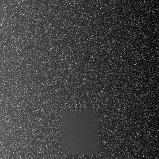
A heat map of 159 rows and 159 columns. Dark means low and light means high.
In the bottom middle lies a patch that is calmer than the rest. No row or column stands out. The bottom middle is the calmest part. The field climbs toward the left. The texture is fine-grained noise. No regular stripes run through it.
